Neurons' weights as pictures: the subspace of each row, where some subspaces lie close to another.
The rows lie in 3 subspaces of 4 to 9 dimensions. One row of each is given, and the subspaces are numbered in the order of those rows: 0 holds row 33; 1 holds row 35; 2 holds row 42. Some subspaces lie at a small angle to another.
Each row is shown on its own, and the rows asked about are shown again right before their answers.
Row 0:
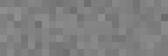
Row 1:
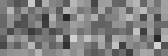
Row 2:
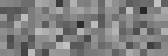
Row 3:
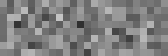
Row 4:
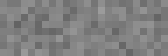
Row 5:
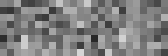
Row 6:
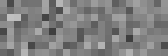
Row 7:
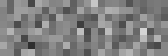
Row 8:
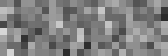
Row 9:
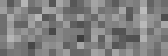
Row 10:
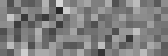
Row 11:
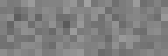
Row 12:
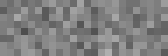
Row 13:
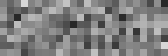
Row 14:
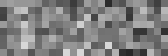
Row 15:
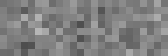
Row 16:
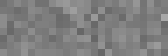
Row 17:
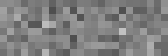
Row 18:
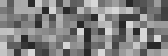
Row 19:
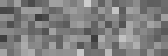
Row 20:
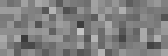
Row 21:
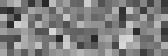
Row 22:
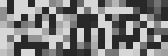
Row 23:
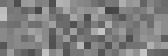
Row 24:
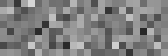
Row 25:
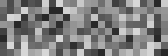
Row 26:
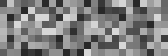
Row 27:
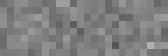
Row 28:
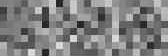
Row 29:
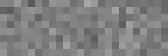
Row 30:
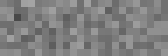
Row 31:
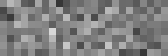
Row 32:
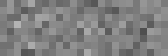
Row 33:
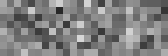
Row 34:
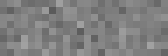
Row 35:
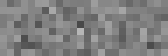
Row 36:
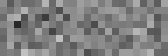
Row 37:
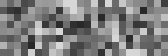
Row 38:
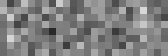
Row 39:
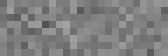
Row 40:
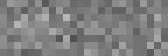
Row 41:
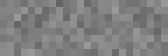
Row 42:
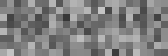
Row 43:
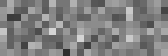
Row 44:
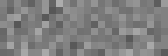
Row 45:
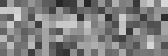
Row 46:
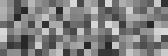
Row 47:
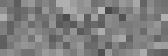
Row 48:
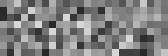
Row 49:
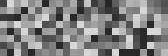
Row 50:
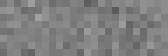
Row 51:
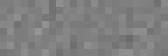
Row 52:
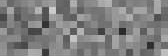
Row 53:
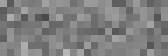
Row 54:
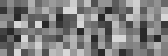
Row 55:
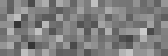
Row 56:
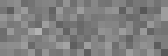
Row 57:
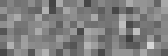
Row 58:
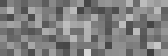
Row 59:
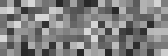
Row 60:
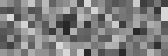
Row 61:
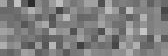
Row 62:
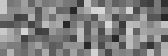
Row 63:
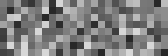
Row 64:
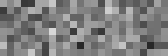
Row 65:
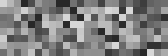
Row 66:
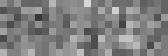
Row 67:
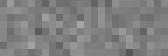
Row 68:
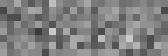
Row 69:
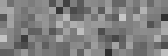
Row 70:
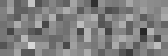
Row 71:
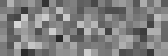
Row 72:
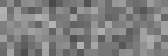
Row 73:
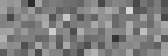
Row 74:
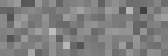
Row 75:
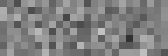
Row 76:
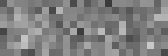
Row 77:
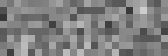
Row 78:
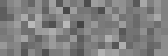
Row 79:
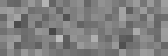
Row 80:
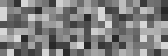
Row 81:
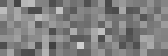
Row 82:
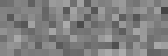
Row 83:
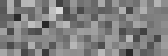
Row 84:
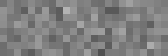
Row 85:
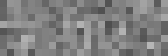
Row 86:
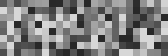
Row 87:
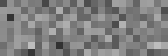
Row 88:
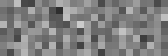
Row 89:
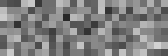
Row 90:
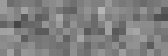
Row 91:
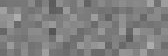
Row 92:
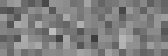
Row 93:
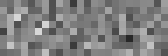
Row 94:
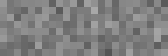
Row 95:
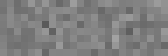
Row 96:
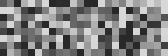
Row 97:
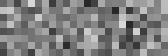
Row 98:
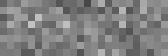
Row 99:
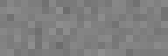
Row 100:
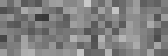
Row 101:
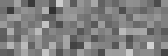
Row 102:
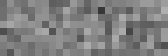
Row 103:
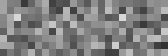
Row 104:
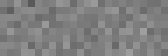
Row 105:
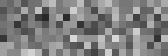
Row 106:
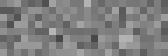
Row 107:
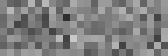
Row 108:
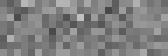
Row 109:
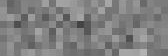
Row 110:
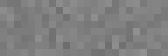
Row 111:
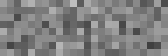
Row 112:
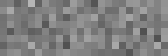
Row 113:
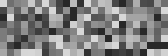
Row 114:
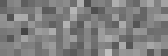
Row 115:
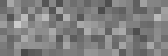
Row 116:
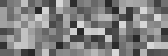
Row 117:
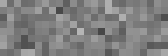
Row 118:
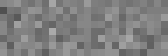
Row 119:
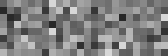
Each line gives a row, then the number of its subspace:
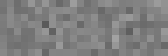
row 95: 0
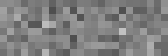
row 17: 2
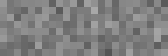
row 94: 2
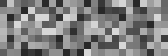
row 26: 2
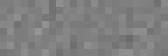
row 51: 1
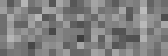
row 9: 0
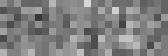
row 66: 1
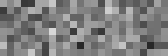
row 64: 0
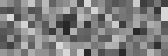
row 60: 2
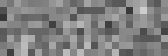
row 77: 0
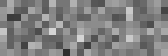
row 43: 0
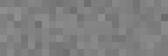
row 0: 2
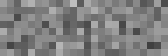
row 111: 2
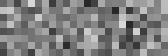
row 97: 1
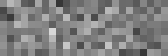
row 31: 0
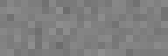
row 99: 2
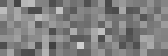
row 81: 2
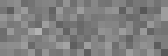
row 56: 2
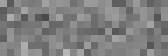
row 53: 0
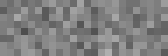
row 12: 0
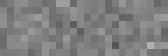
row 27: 0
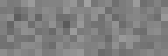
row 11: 0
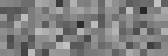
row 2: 0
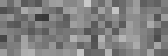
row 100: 1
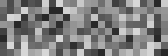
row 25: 1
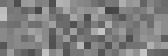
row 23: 2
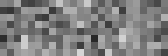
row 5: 1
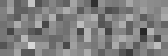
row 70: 1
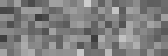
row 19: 1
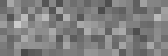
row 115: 2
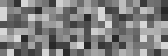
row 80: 2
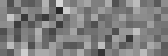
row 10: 2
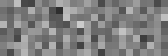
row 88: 0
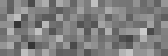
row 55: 1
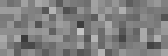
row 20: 1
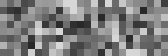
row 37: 2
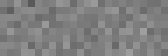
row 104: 1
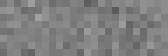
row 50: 1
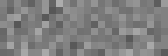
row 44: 1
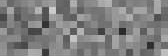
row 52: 2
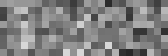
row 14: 0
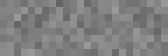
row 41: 2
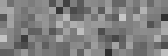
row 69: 2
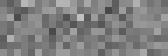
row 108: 0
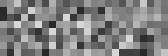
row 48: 2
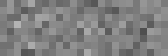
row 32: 1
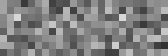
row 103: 0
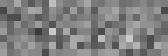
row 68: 2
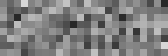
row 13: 0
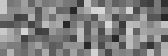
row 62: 0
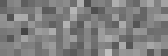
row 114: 0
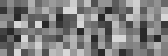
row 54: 2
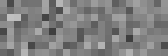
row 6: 0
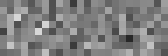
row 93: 2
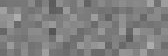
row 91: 0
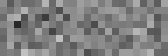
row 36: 1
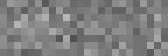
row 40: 1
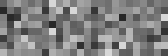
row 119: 0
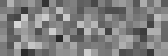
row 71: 1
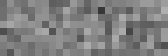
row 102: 0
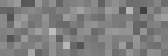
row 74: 0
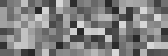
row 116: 2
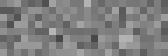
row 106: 1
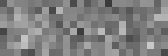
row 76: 2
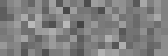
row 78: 2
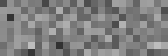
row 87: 2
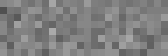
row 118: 2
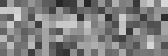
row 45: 2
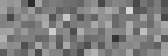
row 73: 0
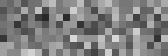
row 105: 2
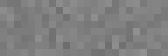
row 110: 2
